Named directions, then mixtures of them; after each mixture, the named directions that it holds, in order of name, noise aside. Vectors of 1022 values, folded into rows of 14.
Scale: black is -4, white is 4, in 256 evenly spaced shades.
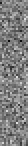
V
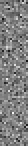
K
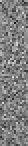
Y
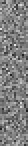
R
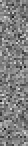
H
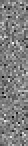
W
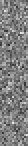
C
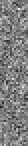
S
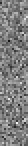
C, V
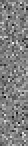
W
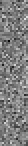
K, S, V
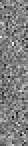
H, W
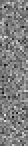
K, W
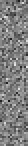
H, K, S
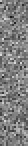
H, W, Y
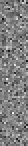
K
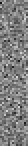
R, V, Y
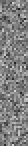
H, S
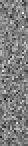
Y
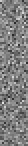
C, Y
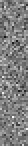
S, W
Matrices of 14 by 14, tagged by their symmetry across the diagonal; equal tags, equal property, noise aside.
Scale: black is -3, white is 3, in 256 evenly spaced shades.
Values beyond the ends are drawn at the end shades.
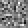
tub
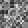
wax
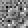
wax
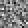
tub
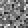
wax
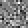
tub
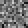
wax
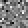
tub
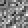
wax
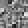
tub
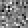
tub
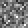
wax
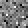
wax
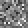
wax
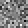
tub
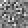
wax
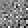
wax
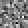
tub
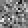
tub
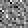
tub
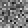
wax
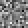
tub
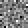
tub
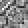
wax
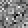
wax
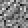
wax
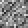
wax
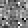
tub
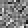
tub
